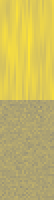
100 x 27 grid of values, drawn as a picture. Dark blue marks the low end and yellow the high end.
It is made of 2 by 1 panels. Panel 1,1: very high, streaked downward, faint in contrast. Panel 2,1: high, fine-grained, faint in contrast.
